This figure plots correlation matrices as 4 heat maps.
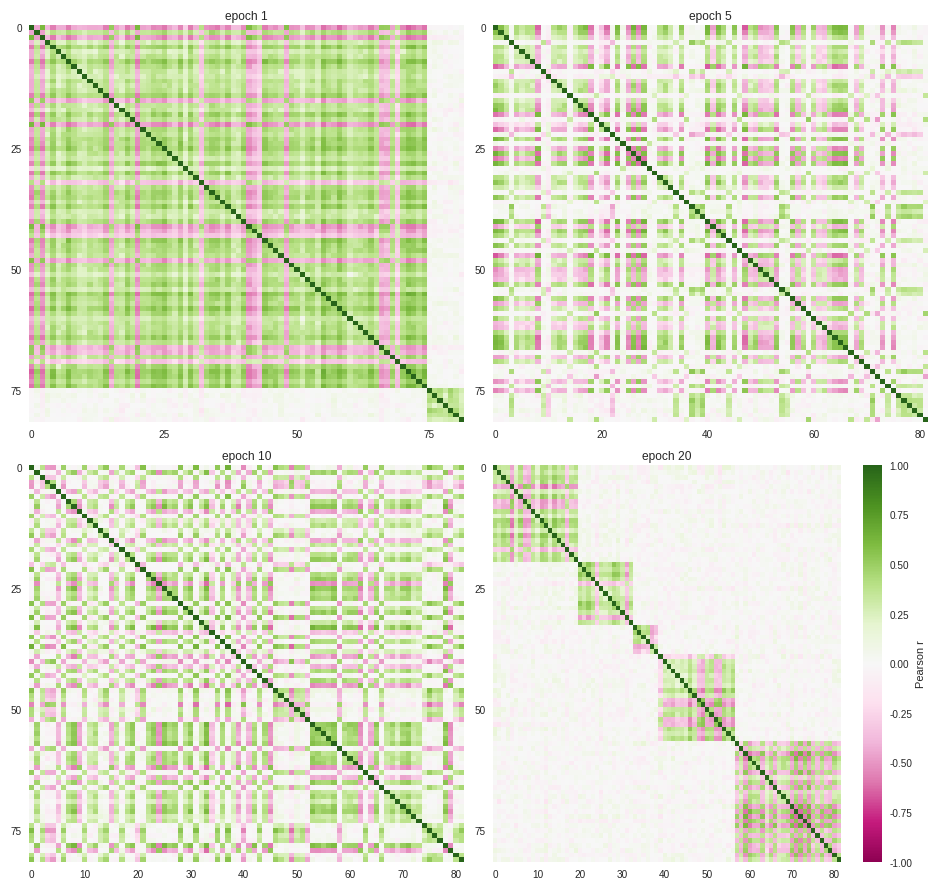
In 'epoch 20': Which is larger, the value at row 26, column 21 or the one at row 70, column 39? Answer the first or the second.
the first
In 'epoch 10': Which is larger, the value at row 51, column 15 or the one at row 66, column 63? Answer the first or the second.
the second
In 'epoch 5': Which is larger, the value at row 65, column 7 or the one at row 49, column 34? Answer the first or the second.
the first
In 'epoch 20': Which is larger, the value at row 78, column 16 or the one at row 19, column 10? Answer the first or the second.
the second
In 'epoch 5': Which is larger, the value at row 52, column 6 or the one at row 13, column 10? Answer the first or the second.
the second
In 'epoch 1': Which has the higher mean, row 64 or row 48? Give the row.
64
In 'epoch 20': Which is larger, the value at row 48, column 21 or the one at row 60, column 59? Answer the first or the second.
the first
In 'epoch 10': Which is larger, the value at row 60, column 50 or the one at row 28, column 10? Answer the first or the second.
the second
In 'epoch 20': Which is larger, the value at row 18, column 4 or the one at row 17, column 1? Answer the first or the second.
the second
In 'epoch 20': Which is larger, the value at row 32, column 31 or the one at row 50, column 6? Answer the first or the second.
the second
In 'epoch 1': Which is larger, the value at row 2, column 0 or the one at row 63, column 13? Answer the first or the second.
the first
